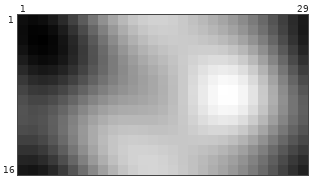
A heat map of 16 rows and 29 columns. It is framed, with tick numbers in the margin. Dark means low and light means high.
Stripes: none. Ninth with the lowest average: top left. Calmest part: bottom middle.
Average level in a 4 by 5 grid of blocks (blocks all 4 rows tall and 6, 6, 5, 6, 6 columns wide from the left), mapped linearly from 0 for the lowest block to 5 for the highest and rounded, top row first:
03442 / 12453 / 23453 / 14442
